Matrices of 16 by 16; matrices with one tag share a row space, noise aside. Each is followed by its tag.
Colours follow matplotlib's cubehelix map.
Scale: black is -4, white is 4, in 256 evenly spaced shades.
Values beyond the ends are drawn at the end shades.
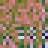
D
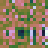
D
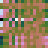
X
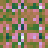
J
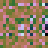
D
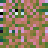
X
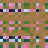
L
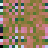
X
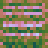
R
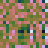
D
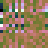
X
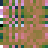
X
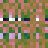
L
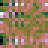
X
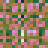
J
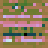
R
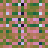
J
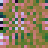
X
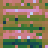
R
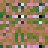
J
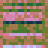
R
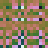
J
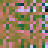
D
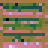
R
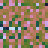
L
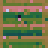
R
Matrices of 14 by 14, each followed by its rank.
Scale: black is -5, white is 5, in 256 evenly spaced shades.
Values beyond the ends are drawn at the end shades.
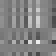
one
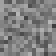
full rank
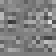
three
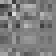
two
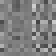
two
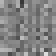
three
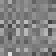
two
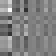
one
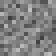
full rank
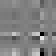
one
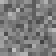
full rank
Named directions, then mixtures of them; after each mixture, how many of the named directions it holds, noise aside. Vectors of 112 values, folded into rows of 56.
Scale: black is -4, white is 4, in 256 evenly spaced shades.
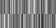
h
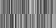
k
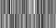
two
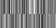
two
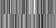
two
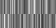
one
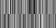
two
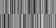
one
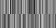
two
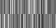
one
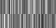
one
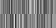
one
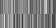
two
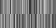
one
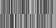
one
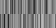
one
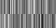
one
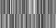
two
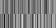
two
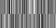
two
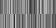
one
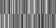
one
